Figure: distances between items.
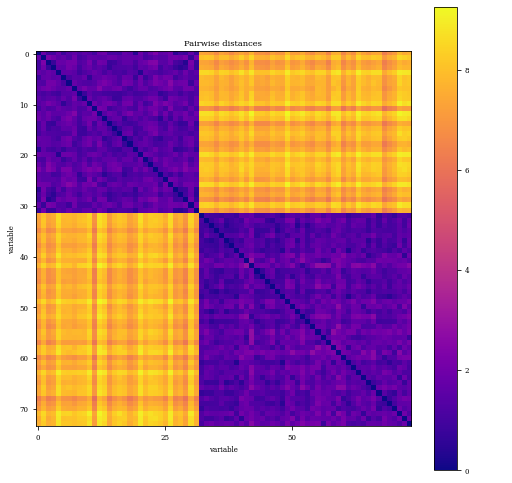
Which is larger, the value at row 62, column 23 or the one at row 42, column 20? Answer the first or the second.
the second
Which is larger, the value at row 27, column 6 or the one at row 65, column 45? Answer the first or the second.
the first
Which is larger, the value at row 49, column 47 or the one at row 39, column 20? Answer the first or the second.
the second
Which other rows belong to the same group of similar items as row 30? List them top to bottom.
0, 1, 2, 3, 4, 5, 6, 7, 8, 9, 10, 11, 12, 13, 14, 15, 16, 17, 18, 19, 20, 21, 22, 23, 24, 25, 26, 27, 28, 29, 31
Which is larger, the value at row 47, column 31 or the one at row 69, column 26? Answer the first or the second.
the second
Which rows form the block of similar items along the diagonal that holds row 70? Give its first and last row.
32 to 73
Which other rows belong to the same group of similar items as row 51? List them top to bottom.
32, 33, 34, 35, 36, 37, 38, 39, 40, 41, 42, 43, 44, 45, 46, 47, 48, 49, 50, 52, 53, 54, 55, 56, 57, 58, 59, 60, 61, 62, 63, 64, 65, 66, 67, 68, 69, 70, 71, 72, 73
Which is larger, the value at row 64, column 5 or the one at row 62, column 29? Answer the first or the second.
the first
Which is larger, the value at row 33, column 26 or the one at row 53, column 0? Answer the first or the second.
the first
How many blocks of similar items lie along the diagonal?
2
